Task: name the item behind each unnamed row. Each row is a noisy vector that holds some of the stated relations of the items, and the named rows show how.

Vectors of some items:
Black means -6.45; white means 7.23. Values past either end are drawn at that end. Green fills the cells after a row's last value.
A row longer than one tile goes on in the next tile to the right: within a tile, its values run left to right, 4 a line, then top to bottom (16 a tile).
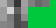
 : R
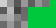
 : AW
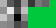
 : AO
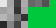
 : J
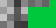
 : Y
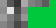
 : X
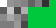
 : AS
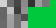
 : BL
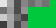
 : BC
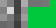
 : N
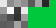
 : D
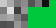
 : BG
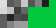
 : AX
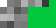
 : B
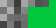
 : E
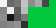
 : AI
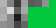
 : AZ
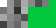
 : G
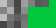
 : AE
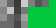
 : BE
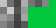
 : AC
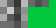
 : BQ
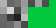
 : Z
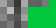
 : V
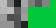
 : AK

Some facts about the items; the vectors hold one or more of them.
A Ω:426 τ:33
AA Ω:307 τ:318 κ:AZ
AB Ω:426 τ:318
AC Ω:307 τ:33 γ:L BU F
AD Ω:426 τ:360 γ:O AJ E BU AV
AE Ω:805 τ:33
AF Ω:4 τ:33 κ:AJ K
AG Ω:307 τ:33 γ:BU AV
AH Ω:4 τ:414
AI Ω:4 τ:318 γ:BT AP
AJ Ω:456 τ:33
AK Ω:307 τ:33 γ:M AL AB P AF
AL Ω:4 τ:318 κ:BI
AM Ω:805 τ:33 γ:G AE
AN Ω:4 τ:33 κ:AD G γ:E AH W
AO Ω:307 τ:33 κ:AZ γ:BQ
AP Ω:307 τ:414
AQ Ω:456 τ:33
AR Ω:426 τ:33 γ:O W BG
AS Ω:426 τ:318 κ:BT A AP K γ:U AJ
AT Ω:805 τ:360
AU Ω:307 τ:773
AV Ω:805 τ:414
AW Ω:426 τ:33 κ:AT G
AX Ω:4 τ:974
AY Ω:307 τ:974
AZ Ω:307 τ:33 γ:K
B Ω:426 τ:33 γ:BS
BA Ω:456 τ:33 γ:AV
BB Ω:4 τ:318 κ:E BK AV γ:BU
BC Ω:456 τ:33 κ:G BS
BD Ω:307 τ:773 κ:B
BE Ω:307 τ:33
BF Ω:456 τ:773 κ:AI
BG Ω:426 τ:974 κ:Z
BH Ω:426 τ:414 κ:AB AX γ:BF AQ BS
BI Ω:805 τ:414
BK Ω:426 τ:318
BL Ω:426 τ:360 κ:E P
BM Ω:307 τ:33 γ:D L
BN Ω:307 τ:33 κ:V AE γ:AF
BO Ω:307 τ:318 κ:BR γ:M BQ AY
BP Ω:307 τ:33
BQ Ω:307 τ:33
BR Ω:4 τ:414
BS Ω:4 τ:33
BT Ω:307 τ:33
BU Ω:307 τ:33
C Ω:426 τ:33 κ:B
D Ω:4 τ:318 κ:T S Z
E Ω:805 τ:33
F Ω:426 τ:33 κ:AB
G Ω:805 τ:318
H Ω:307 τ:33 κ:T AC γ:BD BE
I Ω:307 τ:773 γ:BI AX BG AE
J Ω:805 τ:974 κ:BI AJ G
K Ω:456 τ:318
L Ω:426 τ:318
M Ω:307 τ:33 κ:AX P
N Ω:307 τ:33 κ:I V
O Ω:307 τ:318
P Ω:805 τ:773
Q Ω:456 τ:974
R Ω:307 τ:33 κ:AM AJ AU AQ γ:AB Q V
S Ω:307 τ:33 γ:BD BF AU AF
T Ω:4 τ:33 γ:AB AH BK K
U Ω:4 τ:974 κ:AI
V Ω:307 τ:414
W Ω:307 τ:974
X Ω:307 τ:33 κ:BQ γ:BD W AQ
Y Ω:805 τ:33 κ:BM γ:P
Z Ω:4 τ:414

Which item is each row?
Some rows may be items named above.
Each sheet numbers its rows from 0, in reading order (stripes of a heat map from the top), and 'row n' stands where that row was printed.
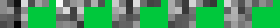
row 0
BD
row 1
BB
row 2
AY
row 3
W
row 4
AW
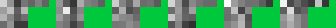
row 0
Y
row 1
X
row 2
A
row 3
BA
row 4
AB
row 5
BH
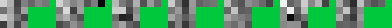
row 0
BC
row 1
BG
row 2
AF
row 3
BI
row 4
AR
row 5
AI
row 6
BQ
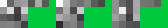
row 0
BB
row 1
K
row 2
H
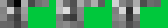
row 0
I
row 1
AN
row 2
AA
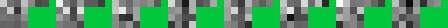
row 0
O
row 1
BO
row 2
T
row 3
AT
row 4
S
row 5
U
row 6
K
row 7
P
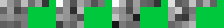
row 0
C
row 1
G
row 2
Q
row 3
BS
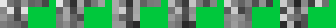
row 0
BO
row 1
AD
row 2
BN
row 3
AG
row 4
F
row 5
BF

